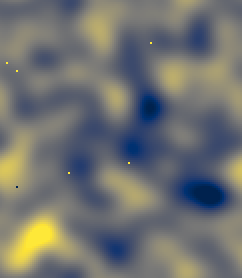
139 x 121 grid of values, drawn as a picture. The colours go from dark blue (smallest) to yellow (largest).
The bottom left is the ninth with the highest average. The halves do not mirror each other. Six lone cells stand out: five far higher and one far lower than their neighbours. The field is smooth, with broad soft blobs.
